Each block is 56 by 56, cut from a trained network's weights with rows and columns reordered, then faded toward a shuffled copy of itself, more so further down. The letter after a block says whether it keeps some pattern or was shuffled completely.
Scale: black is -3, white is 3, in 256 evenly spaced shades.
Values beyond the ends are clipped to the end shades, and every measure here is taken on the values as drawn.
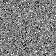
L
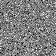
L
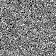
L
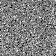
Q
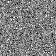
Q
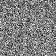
Q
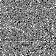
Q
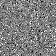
L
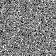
L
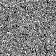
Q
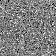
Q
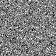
L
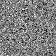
Q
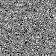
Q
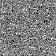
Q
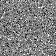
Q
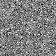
Q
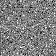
L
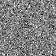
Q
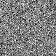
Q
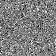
L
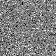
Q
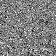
L
